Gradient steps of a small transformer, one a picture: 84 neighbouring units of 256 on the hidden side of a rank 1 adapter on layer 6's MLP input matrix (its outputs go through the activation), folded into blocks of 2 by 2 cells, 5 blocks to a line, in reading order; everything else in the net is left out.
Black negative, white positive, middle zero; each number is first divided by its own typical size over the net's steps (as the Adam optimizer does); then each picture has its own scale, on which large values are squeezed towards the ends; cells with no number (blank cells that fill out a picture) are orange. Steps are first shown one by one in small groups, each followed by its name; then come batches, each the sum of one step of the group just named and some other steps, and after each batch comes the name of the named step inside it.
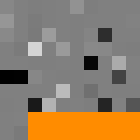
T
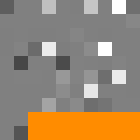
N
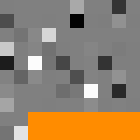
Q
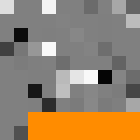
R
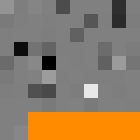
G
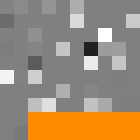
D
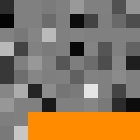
Q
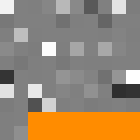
N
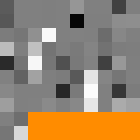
Q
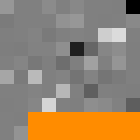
D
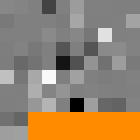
D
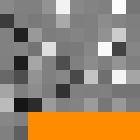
N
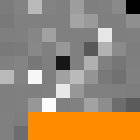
D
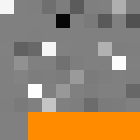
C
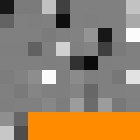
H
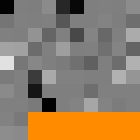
H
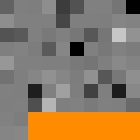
H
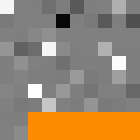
C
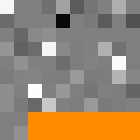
C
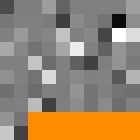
H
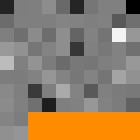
H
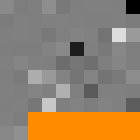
H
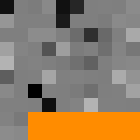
H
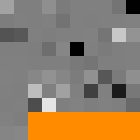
H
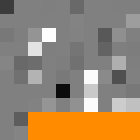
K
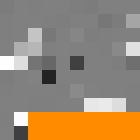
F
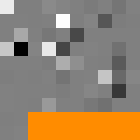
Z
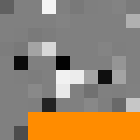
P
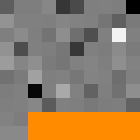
Z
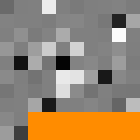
P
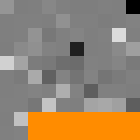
F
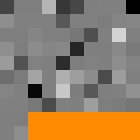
P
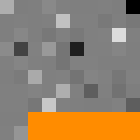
Z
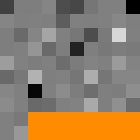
K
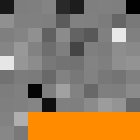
F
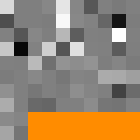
Z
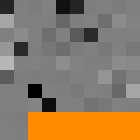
Z
